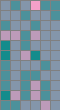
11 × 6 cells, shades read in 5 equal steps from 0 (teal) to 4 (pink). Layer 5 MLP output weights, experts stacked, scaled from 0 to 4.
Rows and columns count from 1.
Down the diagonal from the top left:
2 2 2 3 2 2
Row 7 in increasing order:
1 1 2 2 2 2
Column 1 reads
2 2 1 3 0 0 1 1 1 0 1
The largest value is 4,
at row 1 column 4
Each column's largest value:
3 3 3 4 3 2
